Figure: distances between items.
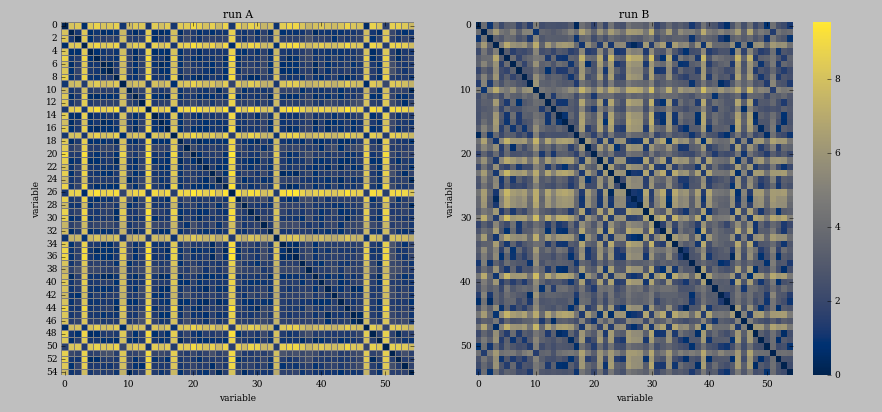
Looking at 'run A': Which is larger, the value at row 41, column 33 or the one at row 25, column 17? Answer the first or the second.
the second
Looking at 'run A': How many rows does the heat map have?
55
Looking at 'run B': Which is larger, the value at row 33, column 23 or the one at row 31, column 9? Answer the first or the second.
the second
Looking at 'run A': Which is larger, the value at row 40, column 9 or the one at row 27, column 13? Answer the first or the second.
the second
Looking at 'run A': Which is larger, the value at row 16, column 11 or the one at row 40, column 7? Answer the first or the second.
the second
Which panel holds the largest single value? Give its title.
run A
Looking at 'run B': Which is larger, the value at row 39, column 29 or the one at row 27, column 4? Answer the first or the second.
the first
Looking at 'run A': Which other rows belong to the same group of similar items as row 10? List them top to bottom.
1, 2, 4, 5, 6, 7, 8, 11, 12, 14, 15, 16, 18, 19, 20, 21, 22, 23, 24, 25, 27, 28, 29, 30, 31, 32, 34, 35, 36, 37, 38, 39, 40, 41, 42, 43, 44, 45, 46, 48, 49, 51, 52, 53, 54
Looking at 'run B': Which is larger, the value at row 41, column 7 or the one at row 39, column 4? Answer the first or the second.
the second
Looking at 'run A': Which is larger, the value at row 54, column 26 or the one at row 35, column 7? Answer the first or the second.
the first
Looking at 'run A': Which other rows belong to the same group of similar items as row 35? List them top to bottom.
1, 2, 4, 5, 6, 7, 8, 10, 11, 12, 14, 15, 16, 18, 19, 20, 21, 22, 23, 24, 25, 27, 28, 29, 30, 31, 32, 34, 36, 37, 38, 39, 40, 41, 42, 43, 44, 45, 46, 48, 49, 51, 52, 53, 54
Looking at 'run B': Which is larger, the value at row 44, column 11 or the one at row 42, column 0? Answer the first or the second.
the first
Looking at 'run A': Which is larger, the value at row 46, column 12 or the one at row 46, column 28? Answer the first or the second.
the first
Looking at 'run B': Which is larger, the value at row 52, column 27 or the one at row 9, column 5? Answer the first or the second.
the first
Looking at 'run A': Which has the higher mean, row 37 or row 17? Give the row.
17
